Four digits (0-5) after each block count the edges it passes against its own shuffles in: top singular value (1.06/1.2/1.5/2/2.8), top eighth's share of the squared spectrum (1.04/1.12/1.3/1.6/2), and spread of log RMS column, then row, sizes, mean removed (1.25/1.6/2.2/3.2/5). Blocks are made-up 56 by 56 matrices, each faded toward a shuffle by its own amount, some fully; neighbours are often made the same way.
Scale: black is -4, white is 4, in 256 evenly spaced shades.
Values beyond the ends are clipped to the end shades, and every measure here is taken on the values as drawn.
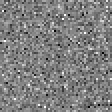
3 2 0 0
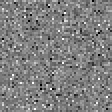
0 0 0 0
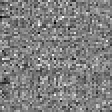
4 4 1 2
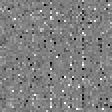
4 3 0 1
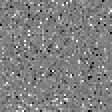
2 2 0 0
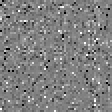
3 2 2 0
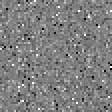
2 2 0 0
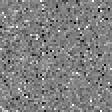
2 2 0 0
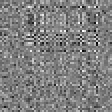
4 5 3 3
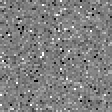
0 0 0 0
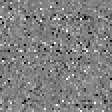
3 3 1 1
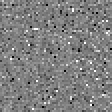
1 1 0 0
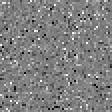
0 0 0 0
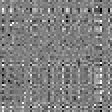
5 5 3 3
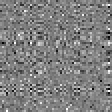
4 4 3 3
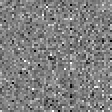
3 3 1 1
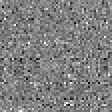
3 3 1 1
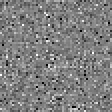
3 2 1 1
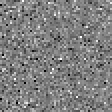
2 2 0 0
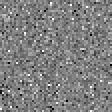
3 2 0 0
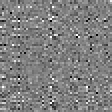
4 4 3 3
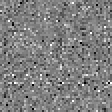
3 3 1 1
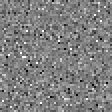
0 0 0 0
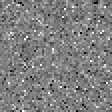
0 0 0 0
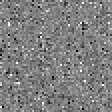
1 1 2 0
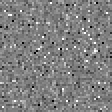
0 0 0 0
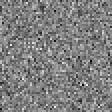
2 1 0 0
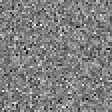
0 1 0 0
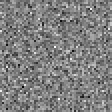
2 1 0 0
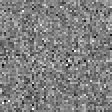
2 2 1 0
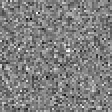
2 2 0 0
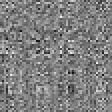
4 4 3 2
